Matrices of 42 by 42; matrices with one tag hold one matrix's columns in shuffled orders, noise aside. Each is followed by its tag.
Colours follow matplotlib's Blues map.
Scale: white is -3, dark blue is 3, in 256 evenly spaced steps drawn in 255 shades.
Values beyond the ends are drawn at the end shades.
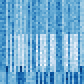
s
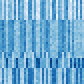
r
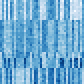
r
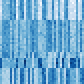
r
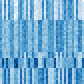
r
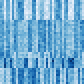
r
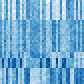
r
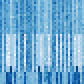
s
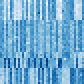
r
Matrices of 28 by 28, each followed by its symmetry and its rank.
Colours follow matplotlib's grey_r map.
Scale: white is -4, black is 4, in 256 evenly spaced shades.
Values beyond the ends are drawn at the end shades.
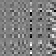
neither, rank two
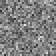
neither, full rank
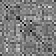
symmetric, rank five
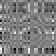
neither, rank two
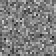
neither, full rank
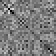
symmetric, rank five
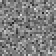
neither, full rank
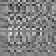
neither, rank three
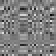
neither, rank two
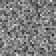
neither, full rank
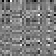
neither, rank three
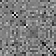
symmetric, rank five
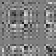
symmetric, rank two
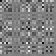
symmetric, rank two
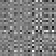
neither, rank two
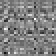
neither, rank three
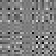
symmetric, rank two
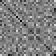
symmetric, rank five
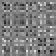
symmetric, rank two
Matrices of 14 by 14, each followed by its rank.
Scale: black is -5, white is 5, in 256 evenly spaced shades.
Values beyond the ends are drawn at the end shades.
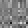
two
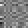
two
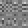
two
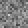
full rank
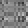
two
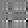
one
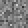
full rank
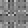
two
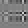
one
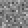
full rank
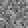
full rank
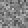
full rank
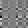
one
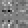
two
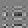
one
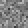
full rank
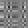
one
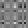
one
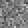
full rank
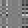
one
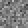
full rank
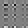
one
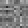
two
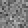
full rank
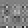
two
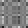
one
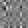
two
